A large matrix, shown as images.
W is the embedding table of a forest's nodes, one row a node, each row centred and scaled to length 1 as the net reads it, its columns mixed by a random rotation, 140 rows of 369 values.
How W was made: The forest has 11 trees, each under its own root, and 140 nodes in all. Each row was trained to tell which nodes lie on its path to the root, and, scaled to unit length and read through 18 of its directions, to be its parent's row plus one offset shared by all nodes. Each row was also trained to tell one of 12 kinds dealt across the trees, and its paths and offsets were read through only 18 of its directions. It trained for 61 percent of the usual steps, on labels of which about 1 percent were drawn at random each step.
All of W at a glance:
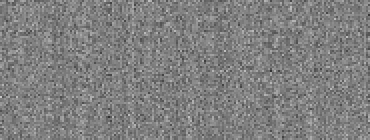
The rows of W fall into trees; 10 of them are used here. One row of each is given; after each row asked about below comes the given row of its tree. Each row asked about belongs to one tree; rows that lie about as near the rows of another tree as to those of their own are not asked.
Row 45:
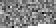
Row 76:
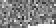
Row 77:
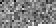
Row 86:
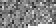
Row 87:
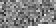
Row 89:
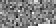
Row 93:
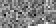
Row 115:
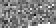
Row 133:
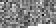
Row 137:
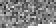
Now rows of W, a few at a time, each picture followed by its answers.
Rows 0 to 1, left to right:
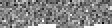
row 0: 86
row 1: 45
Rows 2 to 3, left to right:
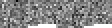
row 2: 137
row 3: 137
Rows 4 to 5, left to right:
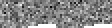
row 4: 77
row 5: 137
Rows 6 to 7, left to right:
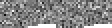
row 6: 93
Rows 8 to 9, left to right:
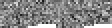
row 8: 76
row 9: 77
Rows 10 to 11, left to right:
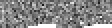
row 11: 93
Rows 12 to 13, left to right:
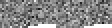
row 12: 89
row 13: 45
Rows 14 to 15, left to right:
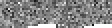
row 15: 77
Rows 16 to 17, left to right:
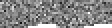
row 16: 45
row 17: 86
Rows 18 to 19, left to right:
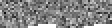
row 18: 76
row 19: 45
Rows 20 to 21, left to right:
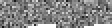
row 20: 137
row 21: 89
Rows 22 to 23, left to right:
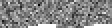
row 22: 115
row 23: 137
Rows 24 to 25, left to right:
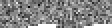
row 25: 115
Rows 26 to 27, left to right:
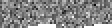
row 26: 89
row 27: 86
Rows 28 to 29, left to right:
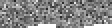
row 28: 89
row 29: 45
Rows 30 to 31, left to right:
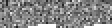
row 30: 115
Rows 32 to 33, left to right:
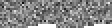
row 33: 115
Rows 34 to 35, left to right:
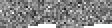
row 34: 76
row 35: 45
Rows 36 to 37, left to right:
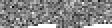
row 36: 86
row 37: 87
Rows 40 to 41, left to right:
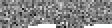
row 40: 87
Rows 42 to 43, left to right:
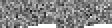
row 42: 89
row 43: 115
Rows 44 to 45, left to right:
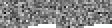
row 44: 77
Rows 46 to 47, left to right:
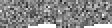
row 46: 76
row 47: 86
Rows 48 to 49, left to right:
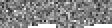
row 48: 115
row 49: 89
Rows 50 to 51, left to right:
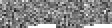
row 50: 93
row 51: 137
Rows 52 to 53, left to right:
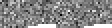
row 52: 87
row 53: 93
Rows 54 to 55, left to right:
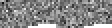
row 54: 115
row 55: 45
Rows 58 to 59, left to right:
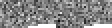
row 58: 137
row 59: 87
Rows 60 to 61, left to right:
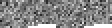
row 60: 133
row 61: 87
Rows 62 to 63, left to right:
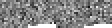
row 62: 87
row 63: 87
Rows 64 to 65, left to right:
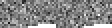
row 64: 45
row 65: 45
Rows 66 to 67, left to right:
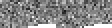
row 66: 86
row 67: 86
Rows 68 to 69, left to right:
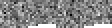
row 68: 77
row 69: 77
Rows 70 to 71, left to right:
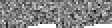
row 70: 45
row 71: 77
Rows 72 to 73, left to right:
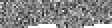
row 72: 87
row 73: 86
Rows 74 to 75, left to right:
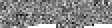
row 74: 137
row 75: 89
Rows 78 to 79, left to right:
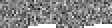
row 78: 87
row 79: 45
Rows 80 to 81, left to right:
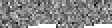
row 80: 115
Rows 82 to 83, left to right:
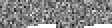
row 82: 86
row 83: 89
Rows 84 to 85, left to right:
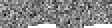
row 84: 93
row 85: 86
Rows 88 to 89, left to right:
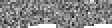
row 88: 133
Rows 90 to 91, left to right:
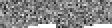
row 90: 137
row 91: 87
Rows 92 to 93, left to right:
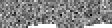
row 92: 77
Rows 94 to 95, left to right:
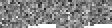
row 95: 137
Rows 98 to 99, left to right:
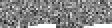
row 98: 133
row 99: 115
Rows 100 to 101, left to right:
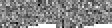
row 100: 89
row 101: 115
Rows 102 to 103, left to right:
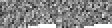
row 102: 86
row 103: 86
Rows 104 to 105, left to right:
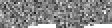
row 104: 137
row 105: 137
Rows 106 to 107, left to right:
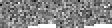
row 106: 87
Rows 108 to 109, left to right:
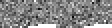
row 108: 89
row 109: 89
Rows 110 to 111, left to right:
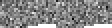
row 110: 133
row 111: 77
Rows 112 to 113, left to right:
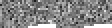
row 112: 87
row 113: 137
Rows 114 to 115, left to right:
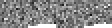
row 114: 87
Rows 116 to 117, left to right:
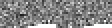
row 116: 45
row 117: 86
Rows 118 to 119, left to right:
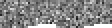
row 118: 86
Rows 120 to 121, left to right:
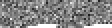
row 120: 133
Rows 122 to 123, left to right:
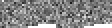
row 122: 45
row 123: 137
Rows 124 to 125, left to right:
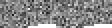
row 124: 87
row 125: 133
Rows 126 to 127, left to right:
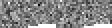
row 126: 115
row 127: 93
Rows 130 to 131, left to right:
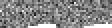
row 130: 45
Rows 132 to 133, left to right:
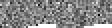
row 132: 77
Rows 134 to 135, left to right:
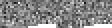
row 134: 45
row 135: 86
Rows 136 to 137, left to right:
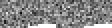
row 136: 133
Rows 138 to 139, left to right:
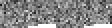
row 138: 137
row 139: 87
